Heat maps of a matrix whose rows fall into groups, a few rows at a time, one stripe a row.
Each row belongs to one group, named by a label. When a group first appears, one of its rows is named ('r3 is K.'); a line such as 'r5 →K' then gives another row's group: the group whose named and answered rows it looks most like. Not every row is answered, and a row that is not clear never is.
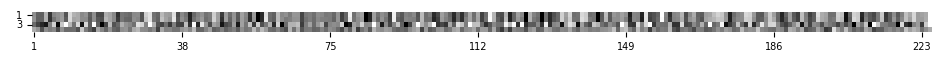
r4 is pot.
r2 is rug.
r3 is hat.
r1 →rug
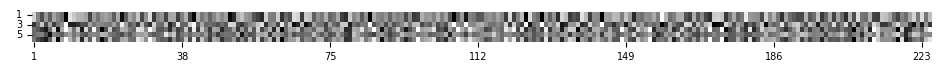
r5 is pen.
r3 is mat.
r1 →rug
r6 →hat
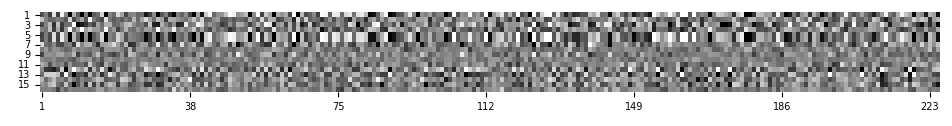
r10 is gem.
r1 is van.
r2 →pot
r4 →pot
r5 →van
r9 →mat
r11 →pot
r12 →hat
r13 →gem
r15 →gem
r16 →pen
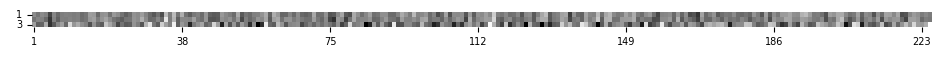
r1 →pen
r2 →pen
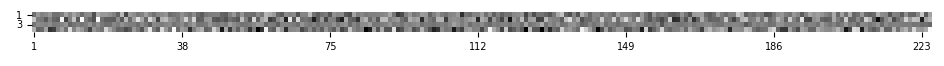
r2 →pot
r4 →rug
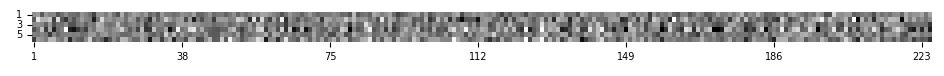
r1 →pot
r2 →gem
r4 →mat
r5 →pen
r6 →mat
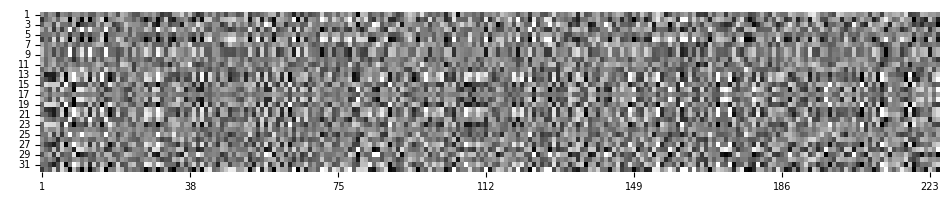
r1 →pen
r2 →van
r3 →mat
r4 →pot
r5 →van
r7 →pen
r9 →pot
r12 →pot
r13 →hat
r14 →hat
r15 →gem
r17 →pot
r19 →gem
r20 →hat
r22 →pot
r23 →gem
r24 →gem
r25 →pot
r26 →pen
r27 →hat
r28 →rug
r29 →mat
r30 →pen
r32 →van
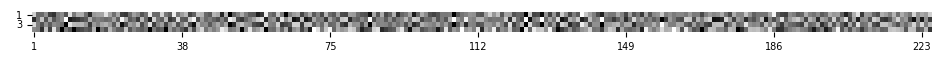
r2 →mat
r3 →rug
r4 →van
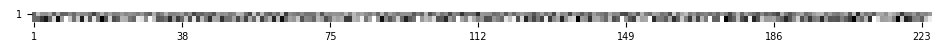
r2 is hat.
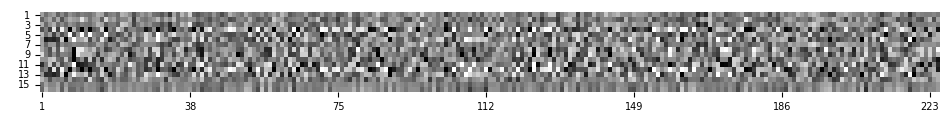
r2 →pot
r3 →pen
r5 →pot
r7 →pen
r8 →rug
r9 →rug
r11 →mat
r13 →hat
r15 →gem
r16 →gem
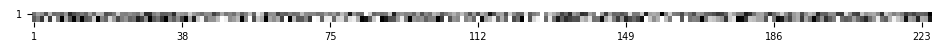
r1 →mat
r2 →van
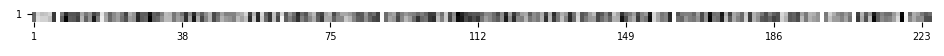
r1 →gem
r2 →gem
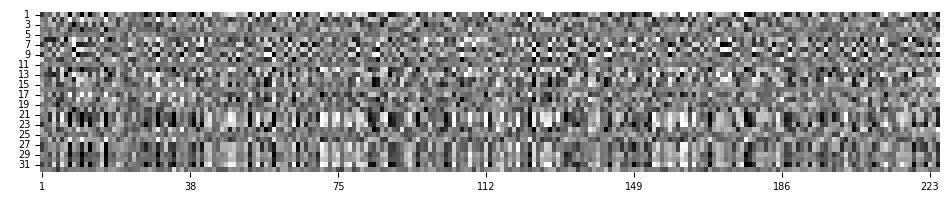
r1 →van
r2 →pot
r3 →gem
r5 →pot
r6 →hat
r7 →mat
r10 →rug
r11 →pot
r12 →van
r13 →hat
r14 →rug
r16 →gem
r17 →pot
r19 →pen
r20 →gem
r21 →van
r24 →rug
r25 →pot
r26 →pot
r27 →van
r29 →van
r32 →pen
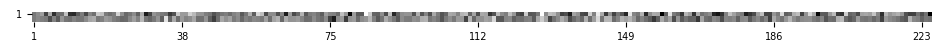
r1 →mat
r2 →pen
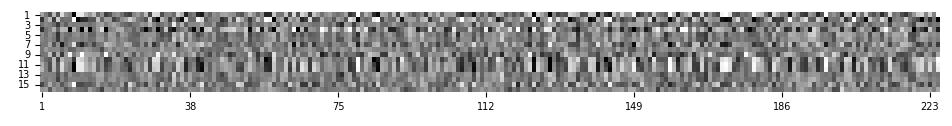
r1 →rug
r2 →mat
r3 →pen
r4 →van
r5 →pen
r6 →pen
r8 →gem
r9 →pot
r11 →rug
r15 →mat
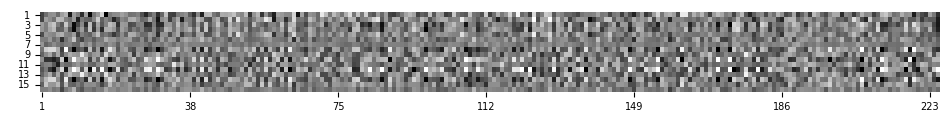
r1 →van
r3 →gem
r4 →gem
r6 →mat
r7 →gem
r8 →gem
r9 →pot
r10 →hat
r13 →pot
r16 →mat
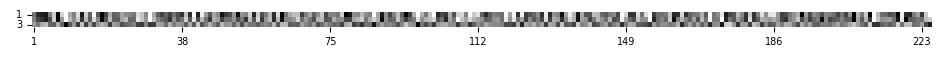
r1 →hat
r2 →hat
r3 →gem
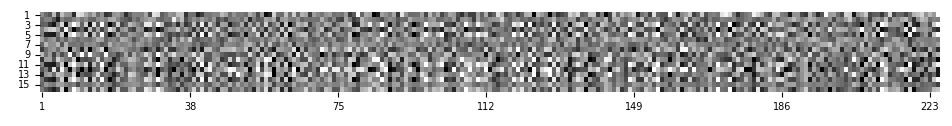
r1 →rug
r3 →hat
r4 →gem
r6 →pen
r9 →pot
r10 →mat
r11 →hat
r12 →van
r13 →mat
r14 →hat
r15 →mat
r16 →hat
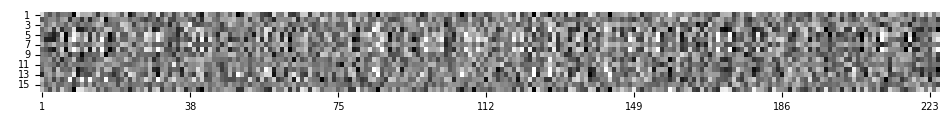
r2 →van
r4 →mat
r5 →hat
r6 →hat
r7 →pen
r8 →hat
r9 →van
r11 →pen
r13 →mat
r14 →pot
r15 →gem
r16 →rug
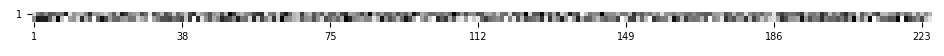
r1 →rug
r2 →hat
